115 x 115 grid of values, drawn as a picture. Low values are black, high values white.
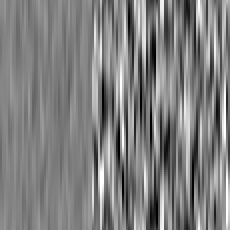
Seam: vertical, 40% of the way across, the left part calmer. Slope: none. Mirror symmetry: none. Grain: streaks running down. Average level on the scale: 50%.
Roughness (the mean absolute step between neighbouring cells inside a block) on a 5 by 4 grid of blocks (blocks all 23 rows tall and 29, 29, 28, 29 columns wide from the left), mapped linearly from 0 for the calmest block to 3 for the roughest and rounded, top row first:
0 1 2 2
0 1 2 2
0 1 3 2
0 1 2 2
0 1 2 2
